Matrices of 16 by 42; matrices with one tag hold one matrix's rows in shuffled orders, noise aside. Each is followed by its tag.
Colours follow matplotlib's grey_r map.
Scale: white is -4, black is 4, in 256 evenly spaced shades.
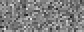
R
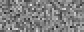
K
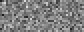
R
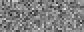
K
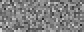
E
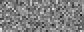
E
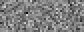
R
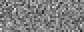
E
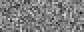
K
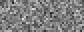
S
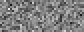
K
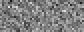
K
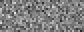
E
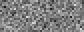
S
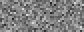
S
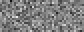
K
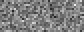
S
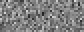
E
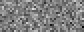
S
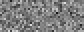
K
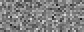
K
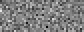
E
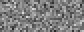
S
